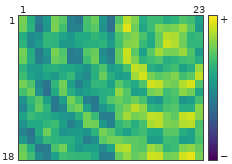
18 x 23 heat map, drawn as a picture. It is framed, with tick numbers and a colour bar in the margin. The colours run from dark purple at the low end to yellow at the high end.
Seam: vertical, 50% of the way across, the right part higher. Ninth with the highest average: bottom right. Odd rows or columns: none. Rings: centred on the top right.
